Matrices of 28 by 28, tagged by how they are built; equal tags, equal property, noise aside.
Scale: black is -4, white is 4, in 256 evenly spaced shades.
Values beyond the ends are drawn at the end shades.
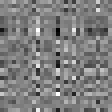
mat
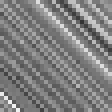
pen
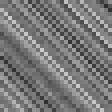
pen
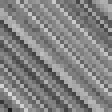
pen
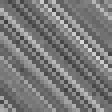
pen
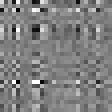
mat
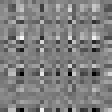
mat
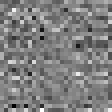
mat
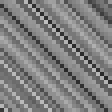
pen
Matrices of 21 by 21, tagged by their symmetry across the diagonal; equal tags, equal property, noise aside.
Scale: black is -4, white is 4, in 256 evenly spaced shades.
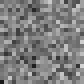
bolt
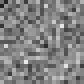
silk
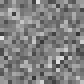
silk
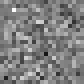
bolt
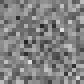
silk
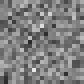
bolt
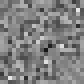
silk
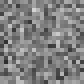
bolt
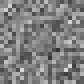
silk
